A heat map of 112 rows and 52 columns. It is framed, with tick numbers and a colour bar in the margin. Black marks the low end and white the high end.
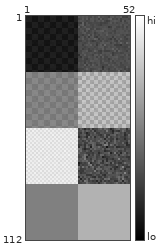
It is made of 4 by 2 panels. Panel 1,1: very low, checkered, faint in contrast. Panel 1,2: low, fine-grained, faint in contrast. Panel 2,1: middling, checkered, faint in contrast. Panel 2,2: high, checkered. Panel 3,1: very high, checkered, faint in contrast. Panel 3,2: low, fine-grained. Panel 4,1: middling, flat. Panel 4,2: high, flat.
